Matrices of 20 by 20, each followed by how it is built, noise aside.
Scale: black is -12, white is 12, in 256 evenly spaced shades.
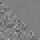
lower triangular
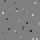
sparse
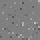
sparse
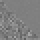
lower triangular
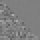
lower triangular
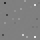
sparse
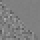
lower triangular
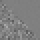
lower triangular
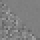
lower triangular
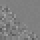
lower triangular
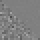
lower triangular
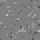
sparse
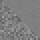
lower triangular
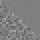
lower triangular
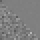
lower triangular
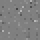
sparse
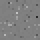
sparse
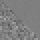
lower triangular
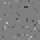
sparse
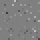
sparse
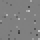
sparse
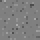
sparse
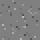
sparse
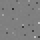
sparse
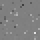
sparse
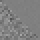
lower triangular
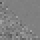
lower triangular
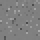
sparse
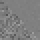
lower triangular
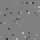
sparse
